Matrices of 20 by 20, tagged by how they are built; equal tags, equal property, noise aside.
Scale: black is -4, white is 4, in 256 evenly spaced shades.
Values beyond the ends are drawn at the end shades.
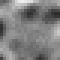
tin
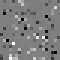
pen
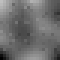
tin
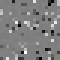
pen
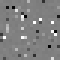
pen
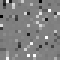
pen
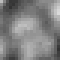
tin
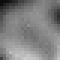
tin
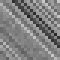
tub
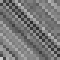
tub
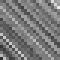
tub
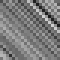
tub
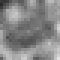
tin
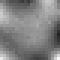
tin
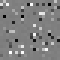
pen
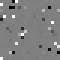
pen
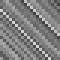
tub
